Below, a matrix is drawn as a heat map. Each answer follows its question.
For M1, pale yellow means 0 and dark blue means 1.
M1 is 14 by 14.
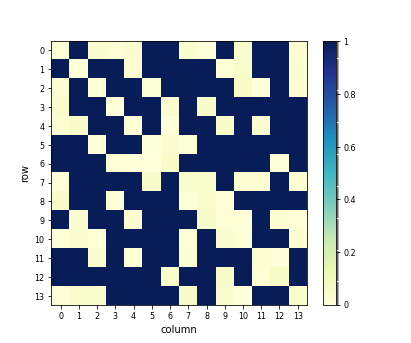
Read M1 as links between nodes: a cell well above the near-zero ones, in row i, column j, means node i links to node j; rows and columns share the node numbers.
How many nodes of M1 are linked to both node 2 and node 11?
5
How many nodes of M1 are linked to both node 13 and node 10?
7
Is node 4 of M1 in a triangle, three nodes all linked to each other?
yes
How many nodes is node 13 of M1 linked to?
7
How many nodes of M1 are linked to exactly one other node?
0
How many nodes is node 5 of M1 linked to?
10
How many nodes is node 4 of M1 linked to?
8
